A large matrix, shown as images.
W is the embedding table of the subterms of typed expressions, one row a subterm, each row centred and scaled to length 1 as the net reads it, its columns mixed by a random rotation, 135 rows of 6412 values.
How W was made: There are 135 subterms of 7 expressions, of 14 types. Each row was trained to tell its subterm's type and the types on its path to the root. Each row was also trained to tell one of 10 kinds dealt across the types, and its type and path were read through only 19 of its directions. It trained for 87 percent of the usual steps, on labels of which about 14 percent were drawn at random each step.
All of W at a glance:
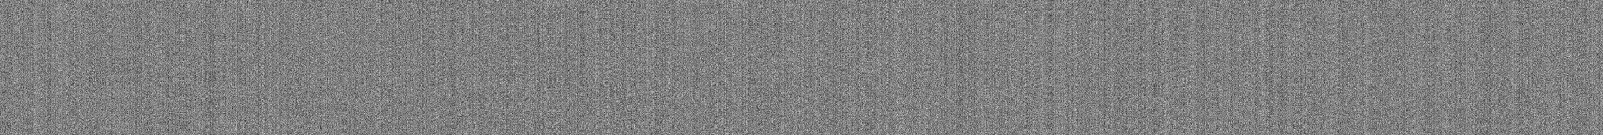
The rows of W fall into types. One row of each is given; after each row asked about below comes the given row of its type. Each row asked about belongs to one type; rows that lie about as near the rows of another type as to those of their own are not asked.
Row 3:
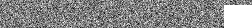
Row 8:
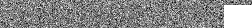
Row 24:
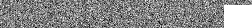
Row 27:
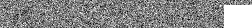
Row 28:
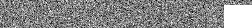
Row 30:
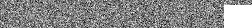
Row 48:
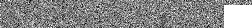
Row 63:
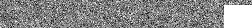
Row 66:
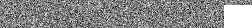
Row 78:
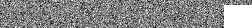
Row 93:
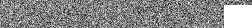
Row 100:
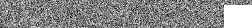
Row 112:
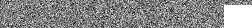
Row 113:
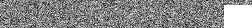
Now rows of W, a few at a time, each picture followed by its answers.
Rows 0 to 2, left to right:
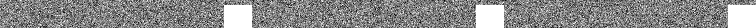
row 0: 93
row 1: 100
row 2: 27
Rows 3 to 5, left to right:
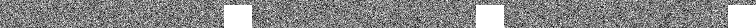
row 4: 63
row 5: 48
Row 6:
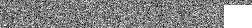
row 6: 28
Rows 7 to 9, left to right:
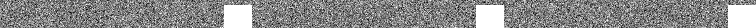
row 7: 100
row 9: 93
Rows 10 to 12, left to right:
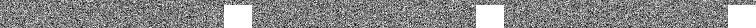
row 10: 28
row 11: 27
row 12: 27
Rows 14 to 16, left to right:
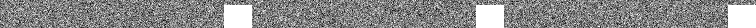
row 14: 30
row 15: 93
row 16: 112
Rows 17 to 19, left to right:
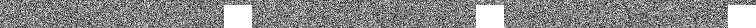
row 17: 66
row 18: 100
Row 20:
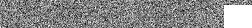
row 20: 3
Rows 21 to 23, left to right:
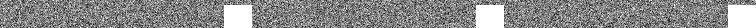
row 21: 93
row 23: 30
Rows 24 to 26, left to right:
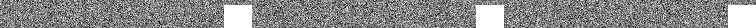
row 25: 27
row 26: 78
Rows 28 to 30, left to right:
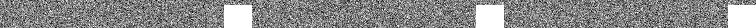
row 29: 100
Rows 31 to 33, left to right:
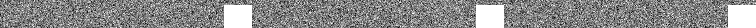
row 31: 30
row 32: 78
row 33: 112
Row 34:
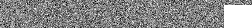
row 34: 48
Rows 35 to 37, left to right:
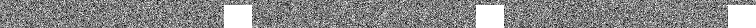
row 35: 27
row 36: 113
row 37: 8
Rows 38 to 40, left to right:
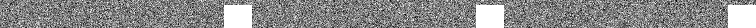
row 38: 100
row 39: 78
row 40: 113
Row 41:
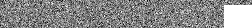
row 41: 30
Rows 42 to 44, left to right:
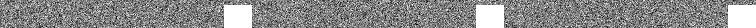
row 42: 112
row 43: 8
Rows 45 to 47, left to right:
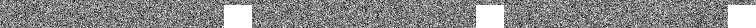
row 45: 66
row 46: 112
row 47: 27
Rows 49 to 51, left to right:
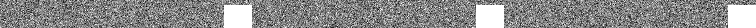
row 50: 63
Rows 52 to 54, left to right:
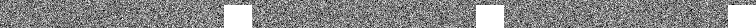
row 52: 48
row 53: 93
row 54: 93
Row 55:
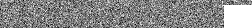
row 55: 8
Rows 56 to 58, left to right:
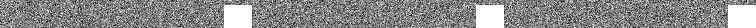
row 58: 78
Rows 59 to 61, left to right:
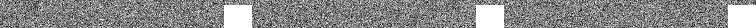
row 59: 66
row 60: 8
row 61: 113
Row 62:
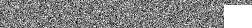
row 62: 112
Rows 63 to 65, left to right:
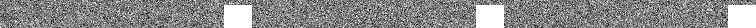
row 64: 30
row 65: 24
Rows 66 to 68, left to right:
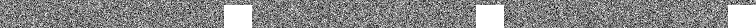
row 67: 27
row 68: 30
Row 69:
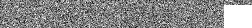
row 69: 78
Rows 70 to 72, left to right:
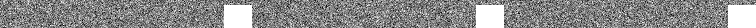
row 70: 63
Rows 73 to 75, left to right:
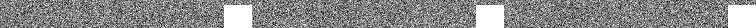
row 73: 24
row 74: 100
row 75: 3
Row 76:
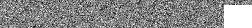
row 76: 113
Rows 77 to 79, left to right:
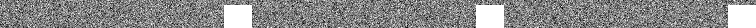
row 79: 28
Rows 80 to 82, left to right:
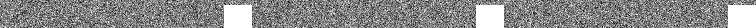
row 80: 113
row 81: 24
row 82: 63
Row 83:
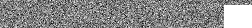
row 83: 63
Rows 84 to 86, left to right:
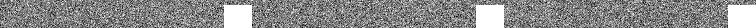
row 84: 30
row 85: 24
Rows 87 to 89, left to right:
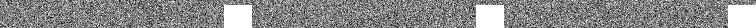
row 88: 30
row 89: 3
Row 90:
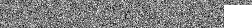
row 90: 112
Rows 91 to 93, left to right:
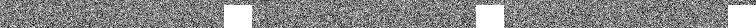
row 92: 93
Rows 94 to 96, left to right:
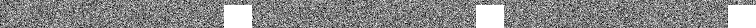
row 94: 30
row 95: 3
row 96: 48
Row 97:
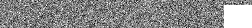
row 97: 113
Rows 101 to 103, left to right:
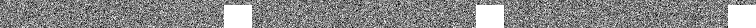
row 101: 100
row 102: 100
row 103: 24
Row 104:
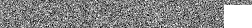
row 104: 27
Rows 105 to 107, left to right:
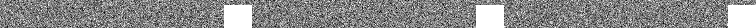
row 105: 3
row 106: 66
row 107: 24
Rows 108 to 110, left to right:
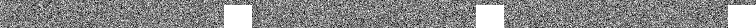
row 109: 30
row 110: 27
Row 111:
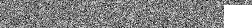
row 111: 113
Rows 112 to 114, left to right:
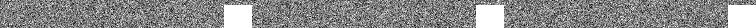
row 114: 93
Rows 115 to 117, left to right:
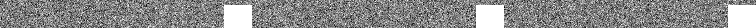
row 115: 100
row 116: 48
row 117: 112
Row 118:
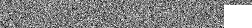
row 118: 3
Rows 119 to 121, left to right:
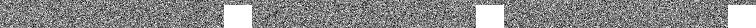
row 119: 113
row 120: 24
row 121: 3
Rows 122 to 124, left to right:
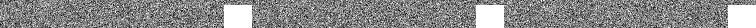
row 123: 8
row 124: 93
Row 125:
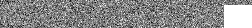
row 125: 112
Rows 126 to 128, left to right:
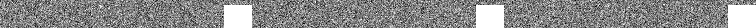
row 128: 112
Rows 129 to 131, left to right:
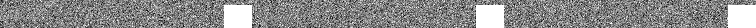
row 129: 8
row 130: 8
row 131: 27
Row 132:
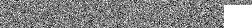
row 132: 24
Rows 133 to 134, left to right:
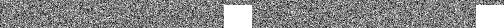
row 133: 78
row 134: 113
